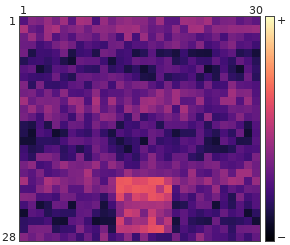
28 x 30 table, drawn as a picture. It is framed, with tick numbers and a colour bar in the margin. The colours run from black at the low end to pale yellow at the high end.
Average level on the scale: 30%. Odd patch: higher, in the bottom middle. Ninth with the highest average: bottom middle. Stripes: horizontal, repeating 3 times. Roughest part: bottom middle.
